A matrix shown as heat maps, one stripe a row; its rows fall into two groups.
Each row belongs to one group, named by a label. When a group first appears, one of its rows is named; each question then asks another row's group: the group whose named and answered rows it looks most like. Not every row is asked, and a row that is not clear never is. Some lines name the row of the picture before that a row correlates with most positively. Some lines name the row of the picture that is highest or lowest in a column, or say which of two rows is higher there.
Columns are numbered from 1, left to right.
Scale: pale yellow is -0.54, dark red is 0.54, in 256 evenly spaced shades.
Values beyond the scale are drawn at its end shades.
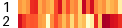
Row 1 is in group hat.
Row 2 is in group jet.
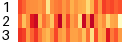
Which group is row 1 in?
jet
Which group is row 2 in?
hat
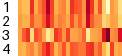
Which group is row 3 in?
jet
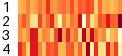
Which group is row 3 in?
hat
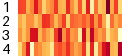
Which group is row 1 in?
jet
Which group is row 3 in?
hat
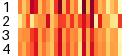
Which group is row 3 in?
hat
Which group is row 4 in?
hat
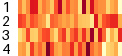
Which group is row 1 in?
hat
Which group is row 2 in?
jet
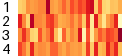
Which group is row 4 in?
jet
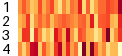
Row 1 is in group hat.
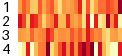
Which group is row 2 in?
jet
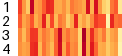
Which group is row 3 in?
hat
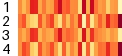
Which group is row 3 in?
hat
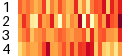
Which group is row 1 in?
jet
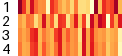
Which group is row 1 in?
jet
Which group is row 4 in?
hat
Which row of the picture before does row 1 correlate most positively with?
1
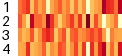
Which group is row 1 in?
jet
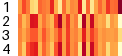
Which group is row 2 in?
hat
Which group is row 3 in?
hat
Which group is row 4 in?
hat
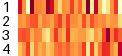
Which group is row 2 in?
hat
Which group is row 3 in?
jet
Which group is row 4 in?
jet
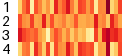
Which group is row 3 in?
jet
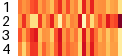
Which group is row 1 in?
hat
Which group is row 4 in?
hat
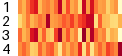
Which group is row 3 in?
hat
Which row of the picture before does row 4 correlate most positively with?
2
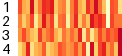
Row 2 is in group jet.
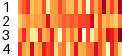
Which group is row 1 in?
jet
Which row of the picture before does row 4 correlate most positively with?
1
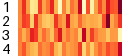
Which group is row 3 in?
hat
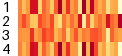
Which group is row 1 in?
hat
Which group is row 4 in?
hat
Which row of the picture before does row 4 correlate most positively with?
3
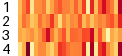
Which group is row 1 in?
jet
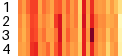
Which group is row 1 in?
hat
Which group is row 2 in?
hat
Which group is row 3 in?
hat
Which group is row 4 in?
hat
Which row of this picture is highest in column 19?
3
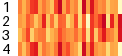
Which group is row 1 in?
hat
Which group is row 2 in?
jet
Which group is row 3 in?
jet
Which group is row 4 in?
hat
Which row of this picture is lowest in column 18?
2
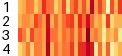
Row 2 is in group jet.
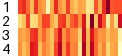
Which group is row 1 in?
jet
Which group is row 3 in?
hat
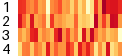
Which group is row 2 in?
jet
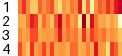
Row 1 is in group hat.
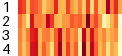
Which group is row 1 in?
jet
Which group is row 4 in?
hat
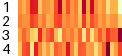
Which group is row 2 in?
hat
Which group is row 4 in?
jet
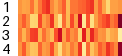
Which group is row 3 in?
hat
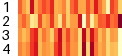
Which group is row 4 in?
hat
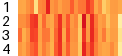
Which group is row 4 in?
hat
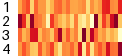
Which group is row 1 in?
jet
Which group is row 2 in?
jet
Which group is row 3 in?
hat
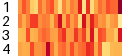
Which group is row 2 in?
hat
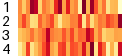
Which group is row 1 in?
hat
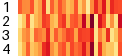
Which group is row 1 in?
jet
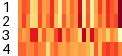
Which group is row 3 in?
hat
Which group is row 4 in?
jet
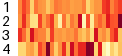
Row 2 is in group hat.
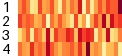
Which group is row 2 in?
jet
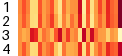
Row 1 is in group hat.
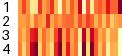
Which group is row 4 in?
hat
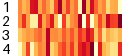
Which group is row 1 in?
hat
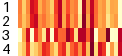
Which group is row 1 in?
hat
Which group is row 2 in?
hat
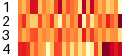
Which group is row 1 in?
hat
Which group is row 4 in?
jet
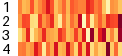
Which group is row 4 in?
jet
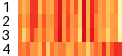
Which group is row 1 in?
hat
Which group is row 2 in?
hat
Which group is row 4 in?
jet
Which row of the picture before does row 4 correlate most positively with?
3
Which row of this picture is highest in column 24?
4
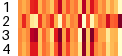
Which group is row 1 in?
hat
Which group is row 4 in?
hat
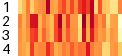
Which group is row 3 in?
hat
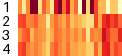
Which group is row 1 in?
hat
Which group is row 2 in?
jet
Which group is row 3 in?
jet
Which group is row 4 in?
jet
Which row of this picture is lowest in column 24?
1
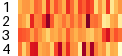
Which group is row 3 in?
jet
